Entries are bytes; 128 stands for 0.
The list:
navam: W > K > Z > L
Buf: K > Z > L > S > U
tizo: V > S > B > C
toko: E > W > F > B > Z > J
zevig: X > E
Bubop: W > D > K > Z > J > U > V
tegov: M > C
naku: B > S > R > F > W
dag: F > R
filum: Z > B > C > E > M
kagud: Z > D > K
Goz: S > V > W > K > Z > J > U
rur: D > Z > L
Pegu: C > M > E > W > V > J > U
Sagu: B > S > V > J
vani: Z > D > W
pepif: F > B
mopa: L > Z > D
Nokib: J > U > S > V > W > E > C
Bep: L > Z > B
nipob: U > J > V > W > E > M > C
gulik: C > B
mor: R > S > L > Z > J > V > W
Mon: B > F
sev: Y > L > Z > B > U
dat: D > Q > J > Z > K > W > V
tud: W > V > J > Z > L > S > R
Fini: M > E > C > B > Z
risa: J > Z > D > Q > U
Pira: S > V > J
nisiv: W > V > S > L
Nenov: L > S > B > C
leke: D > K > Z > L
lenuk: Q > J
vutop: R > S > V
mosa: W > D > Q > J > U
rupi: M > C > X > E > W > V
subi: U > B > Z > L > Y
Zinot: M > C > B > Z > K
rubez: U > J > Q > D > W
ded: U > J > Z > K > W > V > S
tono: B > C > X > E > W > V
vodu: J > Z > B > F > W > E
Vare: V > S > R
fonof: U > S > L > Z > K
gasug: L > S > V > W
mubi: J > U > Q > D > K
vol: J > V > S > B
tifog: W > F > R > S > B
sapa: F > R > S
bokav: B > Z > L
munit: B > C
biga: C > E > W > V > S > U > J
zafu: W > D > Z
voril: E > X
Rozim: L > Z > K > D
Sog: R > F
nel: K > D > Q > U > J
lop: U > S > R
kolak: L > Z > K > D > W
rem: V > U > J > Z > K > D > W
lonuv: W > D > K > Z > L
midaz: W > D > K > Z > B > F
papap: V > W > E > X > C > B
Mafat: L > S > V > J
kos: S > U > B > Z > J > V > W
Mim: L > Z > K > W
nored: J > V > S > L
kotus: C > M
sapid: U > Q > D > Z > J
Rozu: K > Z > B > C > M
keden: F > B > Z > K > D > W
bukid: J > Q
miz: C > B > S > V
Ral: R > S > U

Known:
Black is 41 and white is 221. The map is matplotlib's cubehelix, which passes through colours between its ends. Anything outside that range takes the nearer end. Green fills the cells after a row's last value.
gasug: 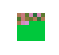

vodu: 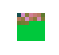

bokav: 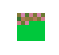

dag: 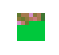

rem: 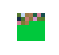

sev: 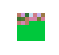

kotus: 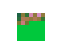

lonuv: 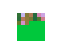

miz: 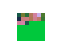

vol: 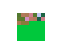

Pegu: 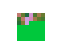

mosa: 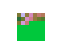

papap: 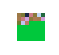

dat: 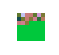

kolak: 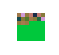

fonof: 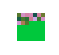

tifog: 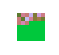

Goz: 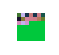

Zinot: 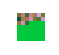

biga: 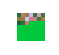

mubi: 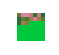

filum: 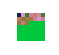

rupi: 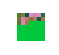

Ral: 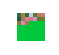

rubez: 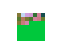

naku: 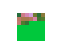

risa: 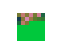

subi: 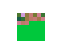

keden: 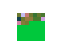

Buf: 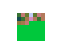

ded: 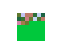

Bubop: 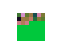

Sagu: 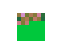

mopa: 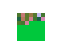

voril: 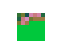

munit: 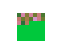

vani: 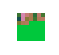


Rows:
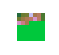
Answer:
sapa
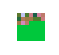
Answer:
navam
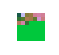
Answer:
midaz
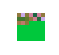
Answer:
Mim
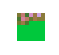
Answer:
tegov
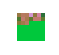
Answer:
bukid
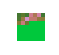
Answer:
gulik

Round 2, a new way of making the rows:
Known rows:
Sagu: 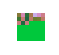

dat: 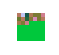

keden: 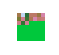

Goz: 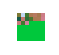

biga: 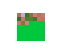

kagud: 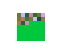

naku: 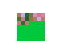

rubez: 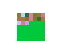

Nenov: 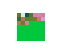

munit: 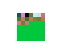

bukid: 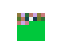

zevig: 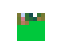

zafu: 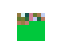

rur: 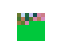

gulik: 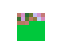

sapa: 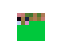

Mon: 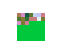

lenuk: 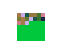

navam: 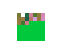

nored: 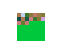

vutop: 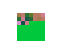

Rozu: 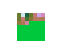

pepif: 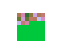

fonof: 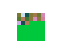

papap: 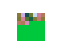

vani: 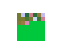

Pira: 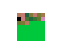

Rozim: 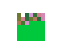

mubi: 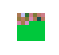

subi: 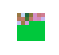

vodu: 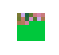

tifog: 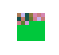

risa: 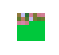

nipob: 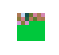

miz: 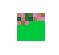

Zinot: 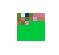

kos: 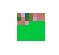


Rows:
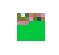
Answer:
mosa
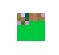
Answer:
ded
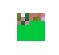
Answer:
Mafat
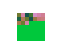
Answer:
tizo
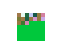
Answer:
leke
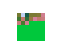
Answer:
mor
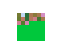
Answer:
Bubop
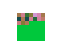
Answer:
vol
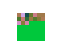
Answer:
Nokib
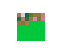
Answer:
tud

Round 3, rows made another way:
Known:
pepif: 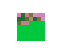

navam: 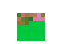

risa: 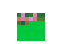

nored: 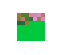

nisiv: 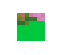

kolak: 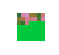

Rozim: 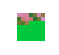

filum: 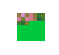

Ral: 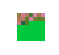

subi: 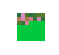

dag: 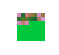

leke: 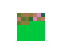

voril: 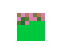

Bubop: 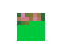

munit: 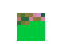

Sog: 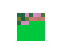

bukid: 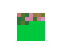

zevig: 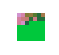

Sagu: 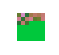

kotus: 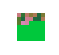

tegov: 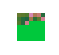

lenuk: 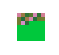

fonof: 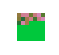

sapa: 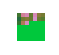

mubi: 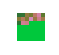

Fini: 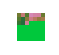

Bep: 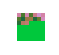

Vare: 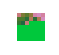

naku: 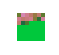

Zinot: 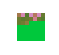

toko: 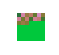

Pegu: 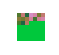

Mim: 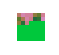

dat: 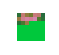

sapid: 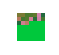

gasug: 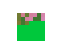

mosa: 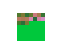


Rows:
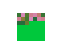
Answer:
Nokib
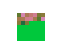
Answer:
mor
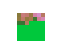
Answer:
tud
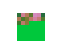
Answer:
midaz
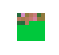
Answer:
rem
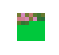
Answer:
vodu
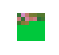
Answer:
Rozu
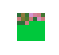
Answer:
nipob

